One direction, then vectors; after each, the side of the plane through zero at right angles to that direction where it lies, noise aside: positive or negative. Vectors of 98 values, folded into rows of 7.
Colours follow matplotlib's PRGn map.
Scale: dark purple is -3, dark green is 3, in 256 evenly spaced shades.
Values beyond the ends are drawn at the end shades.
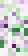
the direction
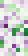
positive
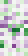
positive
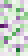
positive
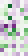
positive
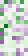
negative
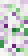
positive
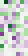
positive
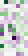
positive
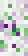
positive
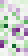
negative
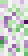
positive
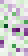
negative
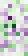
negative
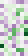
positive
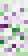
positive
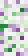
negative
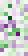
positive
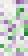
positive
